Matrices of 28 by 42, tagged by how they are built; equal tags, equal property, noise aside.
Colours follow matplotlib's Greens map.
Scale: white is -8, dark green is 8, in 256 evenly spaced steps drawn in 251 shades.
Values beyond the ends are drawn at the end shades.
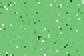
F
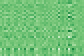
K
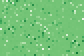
F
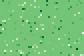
F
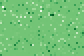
F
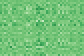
K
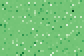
F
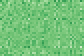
K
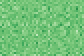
K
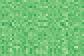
K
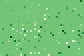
F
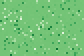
F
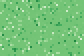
F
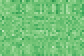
K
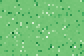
F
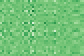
K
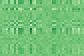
K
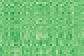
K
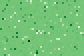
F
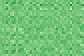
K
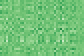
K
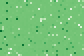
F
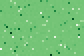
F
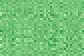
K
